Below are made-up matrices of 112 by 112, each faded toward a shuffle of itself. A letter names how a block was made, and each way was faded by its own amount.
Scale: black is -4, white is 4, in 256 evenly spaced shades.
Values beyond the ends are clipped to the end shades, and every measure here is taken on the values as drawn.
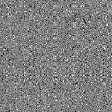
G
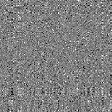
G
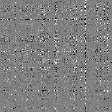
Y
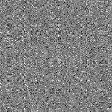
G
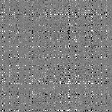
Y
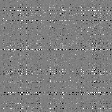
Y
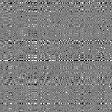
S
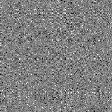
G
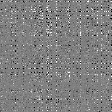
Y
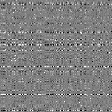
S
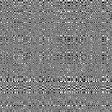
S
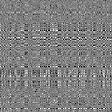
S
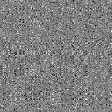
G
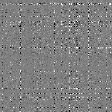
Y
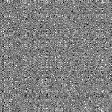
G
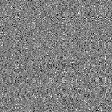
G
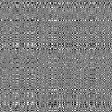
S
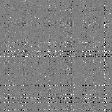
Y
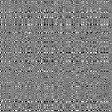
S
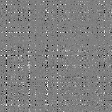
Y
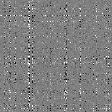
Y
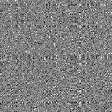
G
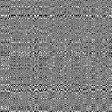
S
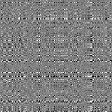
S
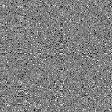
G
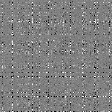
Y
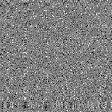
G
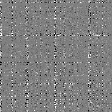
Y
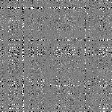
Y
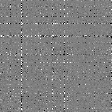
Y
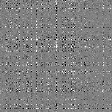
Y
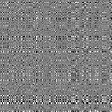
S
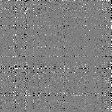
Y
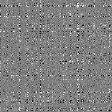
Y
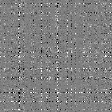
Y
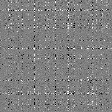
Y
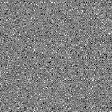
G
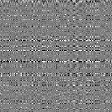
S
